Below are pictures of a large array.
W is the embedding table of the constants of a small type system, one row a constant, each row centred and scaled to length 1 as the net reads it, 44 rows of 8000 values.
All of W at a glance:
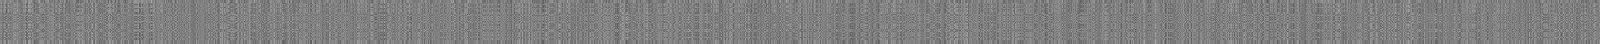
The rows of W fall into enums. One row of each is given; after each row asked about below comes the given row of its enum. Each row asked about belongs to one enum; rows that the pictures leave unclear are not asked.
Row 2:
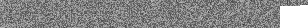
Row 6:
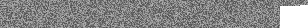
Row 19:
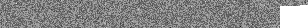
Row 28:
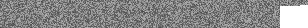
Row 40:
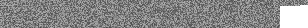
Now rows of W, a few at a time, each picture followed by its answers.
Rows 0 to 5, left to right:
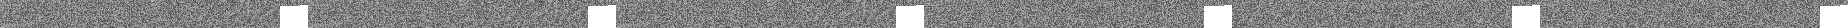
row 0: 2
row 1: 2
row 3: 40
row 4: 28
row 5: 6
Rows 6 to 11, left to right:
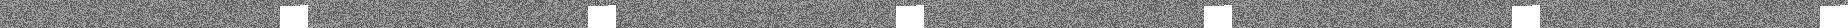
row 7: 2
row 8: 28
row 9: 40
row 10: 6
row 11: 6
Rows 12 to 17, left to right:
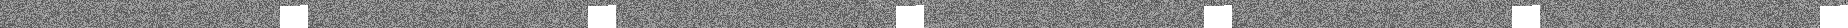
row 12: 28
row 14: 19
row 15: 2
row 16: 28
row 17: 19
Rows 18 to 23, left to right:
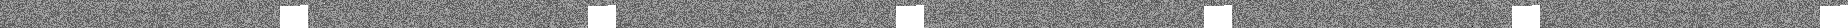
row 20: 28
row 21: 2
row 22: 19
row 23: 28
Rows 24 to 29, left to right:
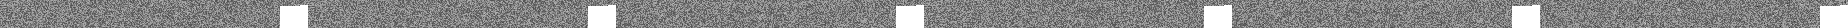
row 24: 6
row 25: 6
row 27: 40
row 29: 19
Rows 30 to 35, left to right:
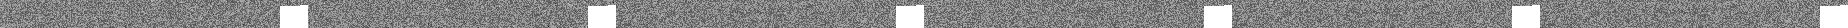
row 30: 2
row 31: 19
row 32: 28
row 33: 40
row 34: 28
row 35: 28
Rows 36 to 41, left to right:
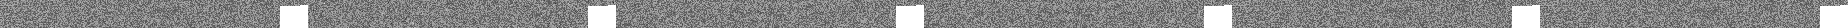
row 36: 40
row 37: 19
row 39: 28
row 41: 40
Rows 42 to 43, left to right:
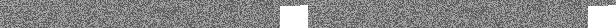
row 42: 40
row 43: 40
